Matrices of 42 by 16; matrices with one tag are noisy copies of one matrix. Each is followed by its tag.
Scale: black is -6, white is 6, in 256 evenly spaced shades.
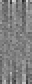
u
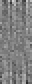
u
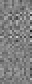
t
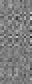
t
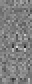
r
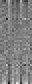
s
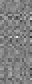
t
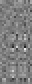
r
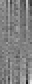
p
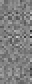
t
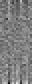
s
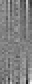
p
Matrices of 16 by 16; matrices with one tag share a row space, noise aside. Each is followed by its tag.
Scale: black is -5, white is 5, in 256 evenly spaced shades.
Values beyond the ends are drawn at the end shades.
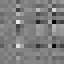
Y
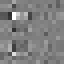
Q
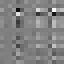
Y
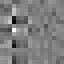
Q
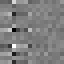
Q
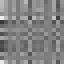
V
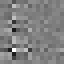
Q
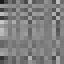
V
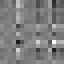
Y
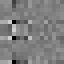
Q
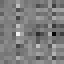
Y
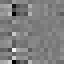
Q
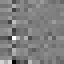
Q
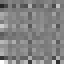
V
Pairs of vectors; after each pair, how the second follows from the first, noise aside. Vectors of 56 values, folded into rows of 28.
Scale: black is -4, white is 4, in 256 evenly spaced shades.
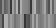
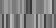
reversed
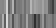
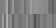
shrunk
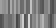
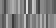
reversed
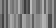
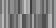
negated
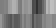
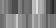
negated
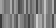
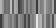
copied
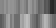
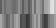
negated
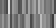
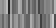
negated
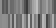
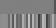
partly zeroed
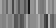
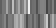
negated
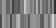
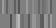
partly zeroed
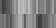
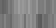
shrunk
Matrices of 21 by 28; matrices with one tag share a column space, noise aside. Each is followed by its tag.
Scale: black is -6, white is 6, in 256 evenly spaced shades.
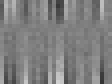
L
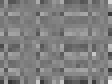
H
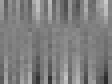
L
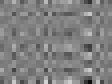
H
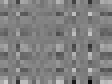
H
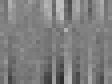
L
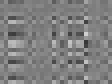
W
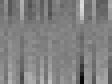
L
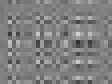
W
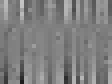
L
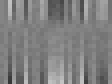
L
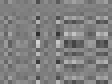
W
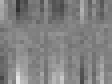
L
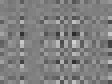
W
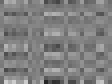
H
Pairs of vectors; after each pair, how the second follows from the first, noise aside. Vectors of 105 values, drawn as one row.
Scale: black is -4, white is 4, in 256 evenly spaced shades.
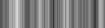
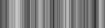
copied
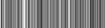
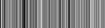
negated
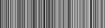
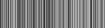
copied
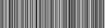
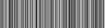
copied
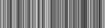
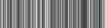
copied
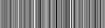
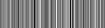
negated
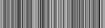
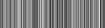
negated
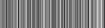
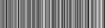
copied
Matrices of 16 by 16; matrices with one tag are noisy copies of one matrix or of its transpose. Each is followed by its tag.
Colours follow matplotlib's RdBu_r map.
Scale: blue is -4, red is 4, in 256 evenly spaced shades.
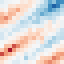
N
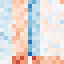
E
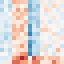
E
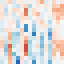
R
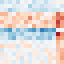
E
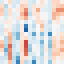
R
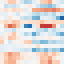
R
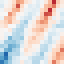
N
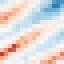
N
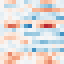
R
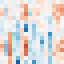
R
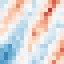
N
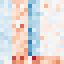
E
